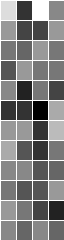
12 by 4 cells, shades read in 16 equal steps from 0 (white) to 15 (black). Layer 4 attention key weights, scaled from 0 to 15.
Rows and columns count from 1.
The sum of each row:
21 34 31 32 39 44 28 35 33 34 38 32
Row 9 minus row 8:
2 -3 -2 1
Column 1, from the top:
2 6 8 10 7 12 6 5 7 8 6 7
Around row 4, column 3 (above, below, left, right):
6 8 6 8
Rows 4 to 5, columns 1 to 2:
10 6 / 7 13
